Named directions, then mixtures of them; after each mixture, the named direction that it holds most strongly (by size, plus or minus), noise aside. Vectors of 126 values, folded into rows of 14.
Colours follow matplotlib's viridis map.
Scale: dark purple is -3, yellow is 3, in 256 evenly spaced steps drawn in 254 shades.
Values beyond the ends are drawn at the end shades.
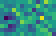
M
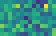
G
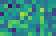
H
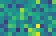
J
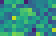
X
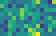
J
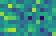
M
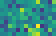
J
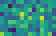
H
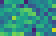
X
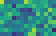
X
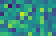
H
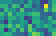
G
